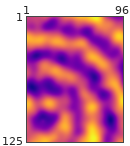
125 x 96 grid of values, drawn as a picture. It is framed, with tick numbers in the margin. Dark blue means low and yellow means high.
No overall slope runs across the table. Rings spread out from the bottom left. The field is smooth, with broad soft blobs. The halves do not mirror each other. The ninth with the lowest average is the middle left. No lone cell stands out from its neighbours.
